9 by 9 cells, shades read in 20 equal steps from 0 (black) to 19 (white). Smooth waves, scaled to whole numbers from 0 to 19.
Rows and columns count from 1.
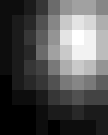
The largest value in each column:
1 2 4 8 12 17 19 18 14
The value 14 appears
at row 3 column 9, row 4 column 9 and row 5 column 8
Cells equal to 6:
3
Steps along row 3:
up up up up up up down down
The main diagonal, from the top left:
1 2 4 8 9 9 6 2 2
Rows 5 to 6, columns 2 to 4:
2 4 5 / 2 3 4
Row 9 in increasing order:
0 0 0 0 1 1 1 1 2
